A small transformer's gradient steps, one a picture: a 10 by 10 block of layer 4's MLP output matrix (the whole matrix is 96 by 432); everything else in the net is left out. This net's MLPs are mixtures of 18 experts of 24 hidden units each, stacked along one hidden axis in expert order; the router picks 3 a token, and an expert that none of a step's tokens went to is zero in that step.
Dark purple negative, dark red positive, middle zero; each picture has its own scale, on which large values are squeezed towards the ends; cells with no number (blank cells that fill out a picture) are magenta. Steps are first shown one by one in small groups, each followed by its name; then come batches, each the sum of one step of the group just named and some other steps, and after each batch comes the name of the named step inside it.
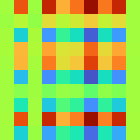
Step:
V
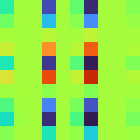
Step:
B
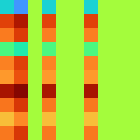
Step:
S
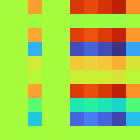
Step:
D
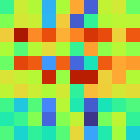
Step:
B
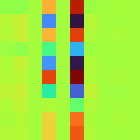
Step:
S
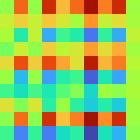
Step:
V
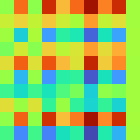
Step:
V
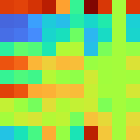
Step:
S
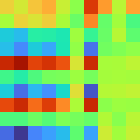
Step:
D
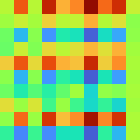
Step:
V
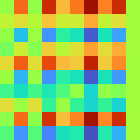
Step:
V
